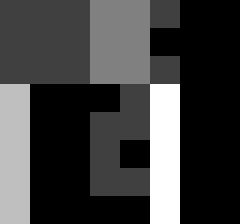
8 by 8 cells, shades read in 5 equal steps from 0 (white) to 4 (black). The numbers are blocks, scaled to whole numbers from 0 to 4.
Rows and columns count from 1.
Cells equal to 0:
5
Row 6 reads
1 4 4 3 4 0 4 4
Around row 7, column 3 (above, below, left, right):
4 4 4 3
